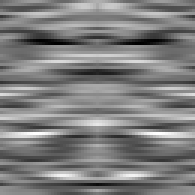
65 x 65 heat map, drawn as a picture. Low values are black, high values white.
The left and right halves mirror each other. The grain runs across in streaks. There is no overall slope. Overall the values sit about 50% of the way up the scale.
